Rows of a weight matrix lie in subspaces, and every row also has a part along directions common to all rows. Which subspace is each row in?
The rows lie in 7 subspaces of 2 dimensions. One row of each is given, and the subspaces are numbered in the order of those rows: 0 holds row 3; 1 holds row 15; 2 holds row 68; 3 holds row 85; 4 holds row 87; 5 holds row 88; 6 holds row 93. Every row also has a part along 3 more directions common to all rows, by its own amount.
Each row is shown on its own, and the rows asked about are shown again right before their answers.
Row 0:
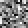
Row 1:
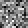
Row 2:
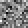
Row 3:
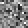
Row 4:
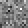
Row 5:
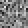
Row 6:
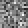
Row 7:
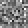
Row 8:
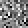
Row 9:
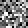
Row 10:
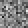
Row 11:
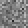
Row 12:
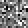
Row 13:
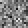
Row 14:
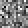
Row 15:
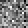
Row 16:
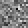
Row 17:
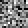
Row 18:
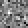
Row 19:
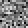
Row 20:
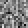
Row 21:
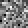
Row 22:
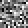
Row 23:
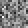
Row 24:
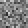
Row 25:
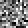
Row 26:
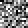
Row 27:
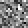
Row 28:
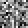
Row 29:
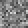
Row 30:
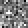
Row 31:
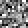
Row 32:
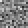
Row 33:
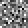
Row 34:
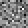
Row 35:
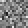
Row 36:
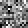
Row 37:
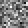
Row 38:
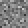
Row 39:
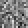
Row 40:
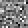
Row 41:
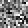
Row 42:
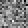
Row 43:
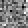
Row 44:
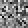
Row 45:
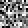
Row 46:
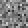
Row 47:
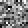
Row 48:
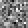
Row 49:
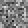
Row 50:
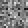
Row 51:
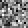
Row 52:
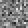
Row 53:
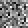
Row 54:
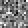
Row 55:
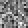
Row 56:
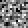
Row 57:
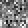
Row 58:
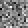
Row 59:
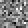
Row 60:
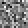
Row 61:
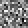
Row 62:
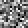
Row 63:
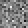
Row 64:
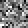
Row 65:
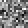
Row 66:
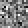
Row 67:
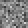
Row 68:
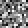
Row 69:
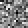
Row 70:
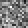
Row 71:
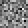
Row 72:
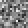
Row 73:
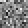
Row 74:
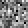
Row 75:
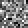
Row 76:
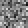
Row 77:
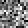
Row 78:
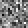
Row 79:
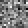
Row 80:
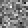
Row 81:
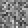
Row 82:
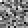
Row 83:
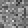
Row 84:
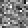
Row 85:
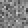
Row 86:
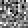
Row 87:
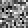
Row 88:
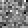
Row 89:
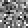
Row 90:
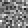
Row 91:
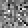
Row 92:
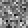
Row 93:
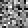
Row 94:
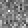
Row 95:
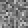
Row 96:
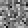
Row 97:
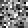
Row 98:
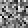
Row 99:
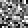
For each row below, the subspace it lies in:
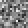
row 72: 0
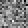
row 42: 1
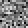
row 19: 4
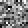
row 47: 2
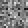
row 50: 6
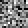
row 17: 6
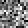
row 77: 0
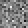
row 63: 1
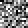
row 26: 3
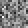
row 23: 3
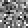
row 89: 4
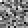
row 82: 4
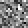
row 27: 0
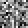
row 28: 5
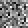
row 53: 6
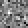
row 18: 4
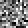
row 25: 0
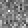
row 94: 2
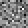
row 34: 1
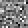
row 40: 4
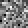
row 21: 4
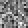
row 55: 5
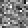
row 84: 6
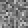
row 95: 5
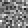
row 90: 4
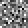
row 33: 1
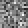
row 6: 5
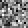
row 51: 0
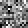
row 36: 2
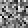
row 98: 3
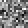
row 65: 0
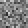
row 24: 2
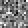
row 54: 5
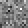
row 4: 2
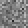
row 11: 1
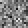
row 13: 5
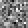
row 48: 0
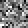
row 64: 3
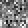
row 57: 2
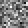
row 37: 6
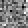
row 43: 5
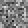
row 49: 1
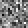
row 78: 0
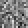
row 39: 5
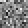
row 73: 2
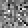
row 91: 2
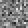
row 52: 0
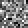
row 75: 4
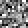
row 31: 2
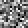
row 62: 0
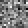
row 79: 6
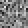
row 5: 3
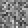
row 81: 5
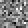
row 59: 0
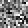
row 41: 4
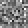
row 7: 1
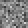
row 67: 1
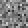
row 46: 2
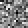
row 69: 3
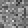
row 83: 1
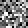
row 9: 2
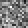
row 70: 1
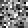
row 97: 6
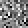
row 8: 6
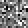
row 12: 3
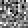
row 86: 5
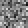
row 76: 6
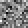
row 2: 4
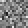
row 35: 2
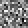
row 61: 1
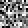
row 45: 3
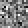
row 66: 3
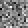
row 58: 6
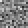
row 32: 4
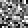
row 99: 4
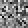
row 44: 3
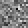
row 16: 0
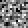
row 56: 0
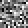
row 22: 4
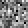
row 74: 0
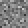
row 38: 1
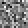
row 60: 5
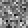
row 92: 2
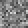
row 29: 3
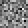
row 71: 1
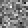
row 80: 6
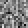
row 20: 5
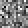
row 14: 3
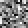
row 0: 6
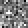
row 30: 5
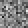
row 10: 3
